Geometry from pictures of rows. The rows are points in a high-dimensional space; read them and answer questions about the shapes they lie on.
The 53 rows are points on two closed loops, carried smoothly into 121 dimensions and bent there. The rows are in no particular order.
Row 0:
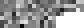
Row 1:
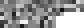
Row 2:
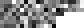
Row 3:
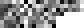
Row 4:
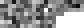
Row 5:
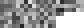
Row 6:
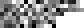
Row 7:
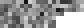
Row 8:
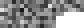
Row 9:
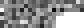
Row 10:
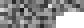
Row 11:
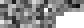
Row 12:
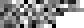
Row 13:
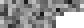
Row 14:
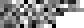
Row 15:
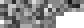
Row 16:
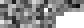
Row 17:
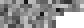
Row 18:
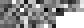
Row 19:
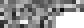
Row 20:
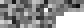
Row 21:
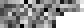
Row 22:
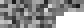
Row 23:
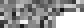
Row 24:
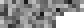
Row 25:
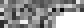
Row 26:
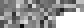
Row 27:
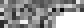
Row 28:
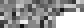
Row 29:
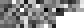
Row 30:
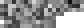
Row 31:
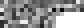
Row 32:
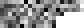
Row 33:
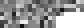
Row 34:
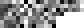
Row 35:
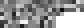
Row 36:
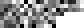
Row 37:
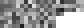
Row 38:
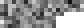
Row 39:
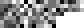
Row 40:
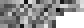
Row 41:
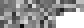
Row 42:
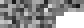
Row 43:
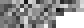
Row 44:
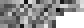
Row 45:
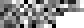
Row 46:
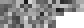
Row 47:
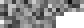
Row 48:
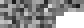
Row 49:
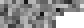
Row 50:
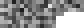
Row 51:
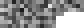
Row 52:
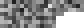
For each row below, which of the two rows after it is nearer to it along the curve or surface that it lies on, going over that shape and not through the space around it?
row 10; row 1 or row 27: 27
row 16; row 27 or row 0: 27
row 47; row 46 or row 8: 46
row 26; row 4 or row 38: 38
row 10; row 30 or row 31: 31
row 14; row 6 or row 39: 6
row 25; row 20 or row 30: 20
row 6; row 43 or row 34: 34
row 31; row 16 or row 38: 16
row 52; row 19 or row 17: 19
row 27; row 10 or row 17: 10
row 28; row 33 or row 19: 33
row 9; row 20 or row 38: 20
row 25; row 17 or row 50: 50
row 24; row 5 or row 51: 5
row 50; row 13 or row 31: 31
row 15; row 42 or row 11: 11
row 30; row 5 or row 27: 5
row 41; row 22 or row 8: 8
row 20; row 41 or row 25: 25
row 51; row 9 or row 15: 9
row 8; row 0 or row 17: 0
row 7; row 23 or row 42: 23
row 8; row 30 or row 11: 11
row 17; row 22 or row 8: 22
